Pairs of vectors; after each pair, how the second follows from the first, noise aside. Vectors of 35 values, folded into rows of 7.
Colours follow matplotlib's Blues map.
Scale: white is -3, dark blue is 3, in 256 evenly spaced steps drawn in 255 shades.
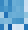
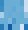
partly zeroed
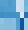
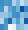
shuffled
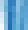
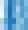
wrapped around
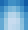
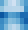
wrapped around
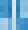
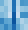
negated
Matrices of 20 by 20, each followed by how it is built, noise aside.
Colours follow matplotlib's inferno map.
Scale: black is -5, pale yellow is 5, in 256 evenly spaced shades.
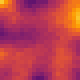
smooth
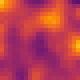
smooth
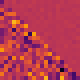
lower triangular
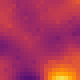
smooth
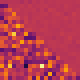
lower triangular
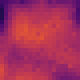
smooth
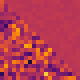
lower triangular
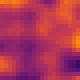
smooth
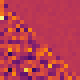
lower triangular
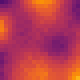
smooth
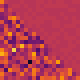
lower triangular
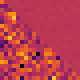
lower triangular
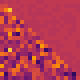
lower triangular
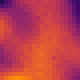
smooth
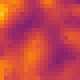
smooth
